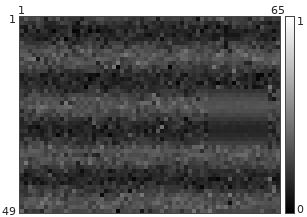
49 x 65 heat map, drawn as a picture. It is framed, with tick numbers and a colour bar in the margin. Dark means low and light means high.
Stripes: horizontal, repeating 4 times. Odd patch: calmer, in the middle right. Calmest part: middle right.
